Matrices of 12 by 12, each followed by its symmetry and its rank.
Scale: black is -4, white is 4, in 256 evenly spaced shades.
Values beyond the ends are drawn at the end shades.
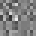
neither, rank two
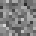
antisymmetric, full rank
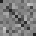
symmetric, full rank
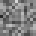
antisymmetric, full rank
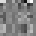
neither, rank two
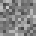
symmetric, full rank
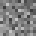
antisymmetric, full rank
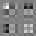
symmetric, rank one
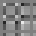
symmetric, rank one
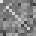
symmetric, full rank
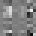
neither, rank two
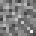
symmetric, full rank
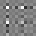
symmetric, rank one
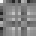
symmetric, rank one
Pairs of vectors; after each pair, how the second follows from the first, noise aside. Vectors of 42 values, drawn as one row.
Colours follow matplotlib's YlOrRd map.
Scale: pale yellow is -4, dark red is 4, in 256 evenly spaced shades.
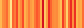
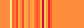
partly zeroed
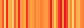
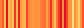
copied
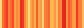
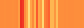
partly zeroed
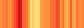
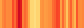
copied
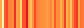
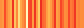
shuffled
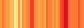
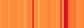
partly zeroed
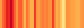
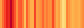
copied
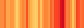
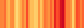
copied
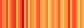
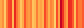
reversed
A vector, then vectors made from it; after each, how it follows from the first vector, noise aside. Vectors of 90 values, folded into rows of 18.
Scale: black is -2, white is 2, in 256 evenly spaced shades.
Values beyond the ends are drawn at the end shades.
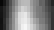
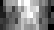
reversed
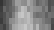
shrunk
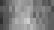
shrunk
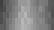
shrunk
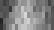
shrunk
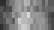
shrunk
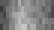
shrunk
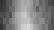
shrunk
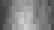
shrunk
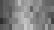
shrunk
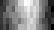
reversed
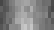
shrunk
